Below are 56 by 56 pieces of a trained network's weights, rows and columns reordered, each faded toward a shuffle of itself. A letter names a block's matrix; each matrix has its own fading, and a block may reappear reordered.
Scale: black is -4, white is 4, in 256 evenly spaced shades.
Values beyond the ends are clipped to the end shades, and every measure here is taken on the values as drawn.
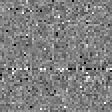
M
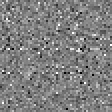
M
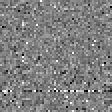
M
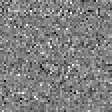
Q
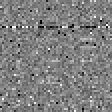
M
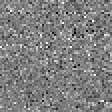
Q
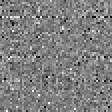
M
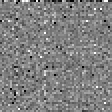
M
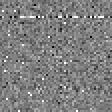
M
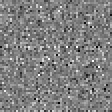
Q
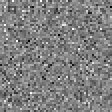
Q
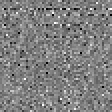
M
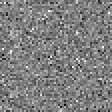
Q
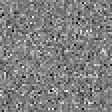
Q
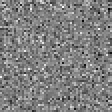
Q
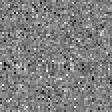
Q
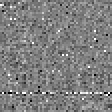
M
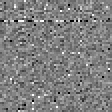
M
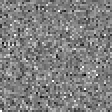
Q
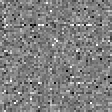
M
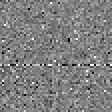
M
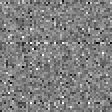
M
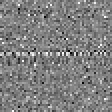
M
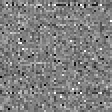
M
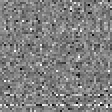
M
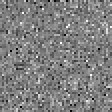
Q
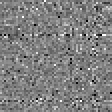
M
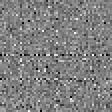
M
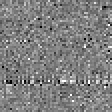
M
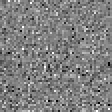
Q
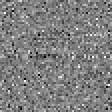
Q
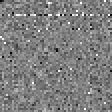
M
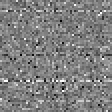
M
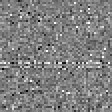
M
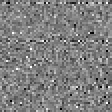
M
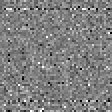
M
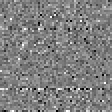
M
